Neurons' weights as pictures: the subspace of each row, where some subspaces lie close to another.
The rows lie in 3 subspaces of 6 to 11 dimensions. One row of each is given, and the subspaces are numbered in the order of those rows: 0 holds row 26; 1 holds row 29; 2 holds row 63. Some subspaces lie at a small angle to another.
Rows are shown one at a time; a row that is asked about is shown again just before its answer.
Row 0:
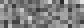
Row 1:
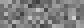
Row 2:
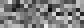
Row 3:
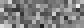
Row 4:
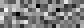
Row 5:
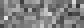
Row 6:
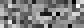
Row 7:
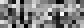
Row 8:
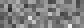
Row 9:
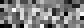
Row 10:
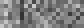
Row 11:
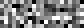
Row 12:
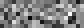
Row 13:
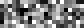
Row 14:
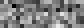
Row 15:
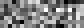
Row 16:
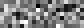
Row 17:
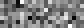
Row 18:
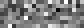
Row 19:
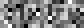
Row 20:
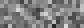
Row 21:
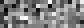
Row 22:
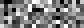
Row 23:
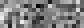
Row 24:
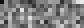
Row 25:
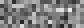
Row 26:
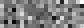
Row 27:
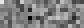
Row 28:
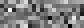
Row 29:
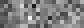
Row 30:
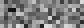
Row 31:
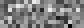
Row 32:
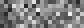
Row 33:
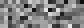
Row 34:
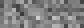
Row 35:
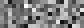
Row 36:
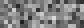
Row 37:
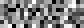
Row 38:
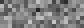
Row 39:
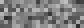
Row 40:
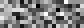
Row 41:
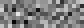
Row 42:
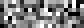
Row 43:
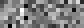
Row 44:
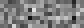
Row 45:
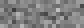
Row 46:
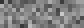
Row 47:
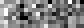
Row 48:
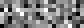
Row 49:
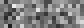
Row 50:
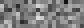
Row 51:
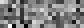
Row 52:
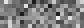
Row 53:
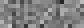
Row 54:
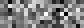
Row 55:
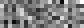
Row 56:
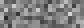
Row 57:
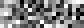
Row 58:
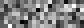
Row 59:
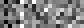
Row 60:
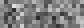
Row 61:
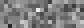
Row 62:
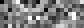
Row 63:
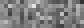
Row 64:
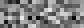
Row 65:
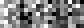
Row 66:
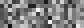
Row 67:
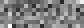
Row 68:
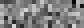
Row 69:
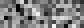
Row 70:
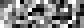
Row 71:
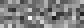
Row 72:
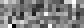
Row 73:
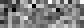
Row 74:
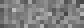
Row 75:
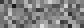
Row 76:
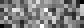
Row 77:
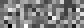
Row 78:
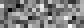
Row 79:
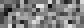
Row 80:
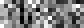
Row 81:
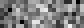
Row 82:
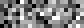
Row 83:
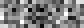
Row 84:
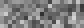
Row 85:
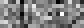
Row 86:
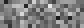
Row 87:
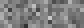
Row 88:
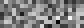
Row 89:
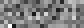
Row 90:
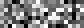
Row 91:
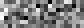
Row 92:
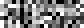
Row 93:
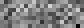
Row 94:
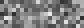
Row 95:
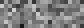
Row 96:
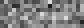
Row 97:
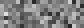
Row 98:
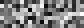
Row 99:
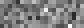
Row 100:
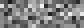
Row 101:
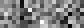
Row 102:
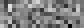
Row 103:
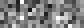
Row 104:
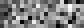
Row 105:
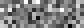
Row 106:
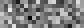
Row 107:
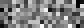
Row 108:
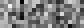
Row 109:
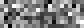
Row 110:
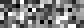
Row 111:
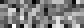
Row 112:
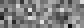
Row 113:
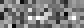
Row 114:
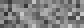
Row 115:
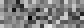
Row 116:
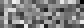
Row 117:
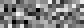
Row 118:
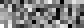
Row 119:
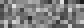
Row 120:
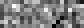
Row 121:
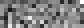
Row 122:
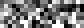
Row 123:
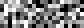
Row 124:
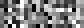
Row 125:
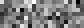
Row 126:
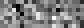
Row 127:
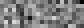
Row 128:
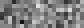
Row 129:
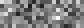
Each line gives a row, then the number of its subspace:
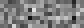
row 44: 2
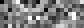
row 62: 1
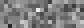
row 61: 0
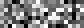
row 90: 2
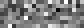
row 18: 1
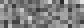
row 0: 0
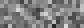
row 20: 0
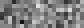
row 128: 2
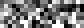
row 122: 0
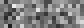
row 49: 0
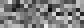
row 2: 1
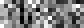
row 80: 1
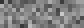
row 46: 1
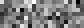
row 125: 1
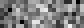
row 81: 2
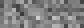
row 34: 0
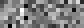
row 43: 1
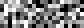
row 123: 2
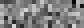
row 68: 2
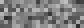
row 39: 2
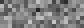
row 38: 2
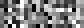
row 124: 1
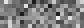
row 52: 1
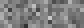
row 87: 2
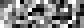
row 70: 1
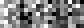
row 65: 0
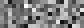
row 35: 2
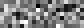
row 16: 0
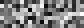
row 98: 1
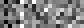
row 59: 1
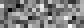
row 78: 1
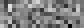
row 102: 1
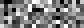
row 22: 1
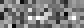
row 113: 2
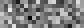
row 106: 1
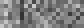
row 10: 1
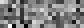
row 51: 2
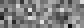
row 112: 2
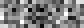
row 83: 2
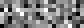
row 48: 2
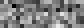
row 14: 0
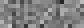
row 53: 2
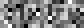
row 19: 2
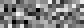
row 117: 0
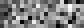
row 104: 0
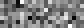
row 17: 1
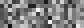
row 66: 2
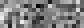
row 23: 2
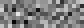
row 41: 0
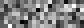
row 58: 0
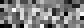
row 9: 2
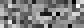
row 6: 1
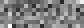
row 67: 2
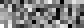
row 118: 1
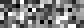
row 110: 2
